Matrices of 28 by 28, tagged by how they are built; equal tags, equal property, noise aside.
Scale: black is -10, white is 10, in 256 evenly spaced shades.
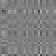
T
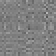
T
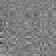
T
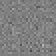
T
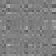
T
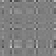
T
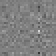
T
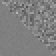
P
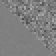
P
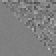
P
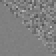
P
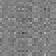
T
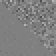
P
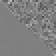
P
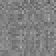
T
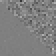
P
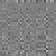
T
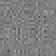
T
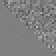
P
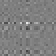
T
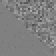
P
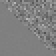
P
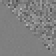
P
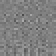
T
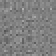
T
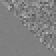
P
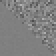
P
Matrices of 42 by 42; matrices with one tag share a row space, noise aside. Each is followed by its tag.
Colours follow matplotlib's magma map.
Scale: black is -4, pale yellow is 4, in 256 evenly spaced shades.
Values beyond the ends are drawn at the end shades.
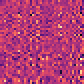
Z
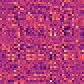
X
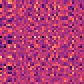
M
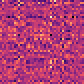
X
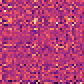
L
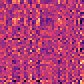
Z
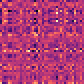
L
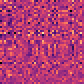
M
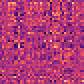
X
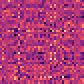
X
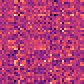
X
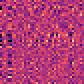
M
